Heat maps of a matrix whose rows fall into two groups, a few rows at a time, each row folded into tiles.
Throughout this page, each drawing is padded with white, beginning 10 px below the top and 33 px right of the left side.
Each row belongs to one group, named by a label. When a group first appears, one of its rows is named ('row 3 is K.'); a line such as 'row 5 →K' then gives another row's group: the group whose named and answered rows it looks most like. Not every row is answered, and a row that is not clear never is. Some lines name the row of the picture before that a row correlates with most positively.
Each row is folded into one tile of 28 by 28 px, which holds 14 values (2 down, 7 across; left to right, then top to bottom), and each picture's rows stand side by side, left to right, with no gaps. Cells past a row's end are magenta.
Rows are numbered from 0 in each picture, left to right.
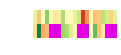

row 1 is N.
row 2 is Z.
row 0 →Z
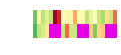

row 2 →Z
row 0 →N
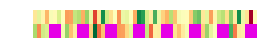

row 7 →N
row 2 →Z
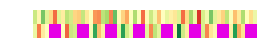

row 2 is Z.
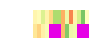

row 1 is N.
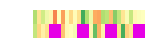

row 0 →N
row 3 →Z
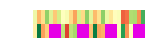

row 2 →Z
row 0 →Z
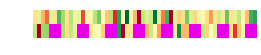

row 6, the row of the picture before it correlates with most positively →1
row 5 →Z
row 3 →N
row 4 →Z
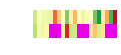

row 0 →N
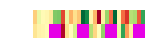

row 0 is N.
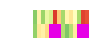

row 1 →N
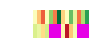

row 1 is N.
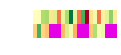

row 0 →Z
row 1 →Z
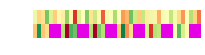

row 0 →Z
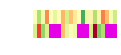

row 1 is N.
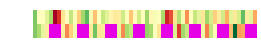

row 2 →Z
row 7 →Z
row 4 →N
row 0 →N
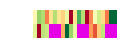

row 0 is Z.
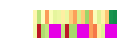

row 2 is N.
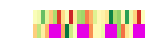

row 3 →N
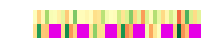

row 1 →Z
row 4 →N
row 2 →Z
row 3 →Z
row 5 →Z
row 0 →Z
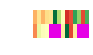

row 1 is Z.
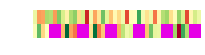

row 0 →Z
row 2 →Z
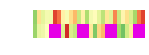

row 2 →Z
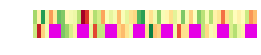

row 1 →N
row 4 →Z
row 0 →N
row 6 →N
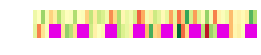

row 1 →Z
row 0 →N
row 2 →N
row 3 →N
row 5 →Z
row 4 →Z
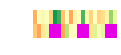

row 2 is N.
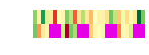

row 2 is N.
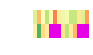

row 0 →Z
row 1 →Z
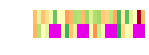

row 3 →N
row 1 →Z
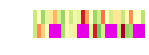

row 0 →N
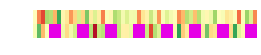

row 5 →Z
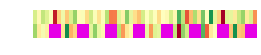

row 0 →N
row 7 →Z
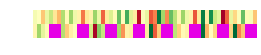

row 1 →N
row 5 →N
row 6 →N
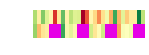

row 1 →N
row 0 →N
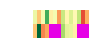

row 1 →N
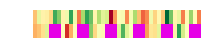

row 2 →N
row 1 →N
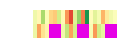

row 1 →Z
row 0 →N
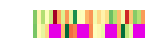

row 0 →N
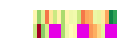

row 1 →N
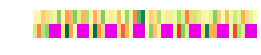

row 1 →Z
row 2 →Z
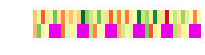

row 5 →N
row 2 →N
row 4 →N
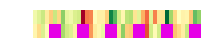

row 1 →N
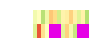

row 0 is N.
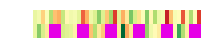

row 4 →N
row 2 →Z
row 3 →Z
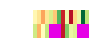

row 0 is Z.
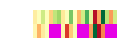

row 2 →Z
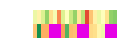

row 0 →Z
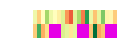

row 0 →Z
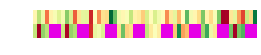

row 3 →Z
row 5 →Z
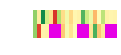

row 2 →Z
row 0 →N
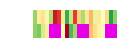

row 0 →N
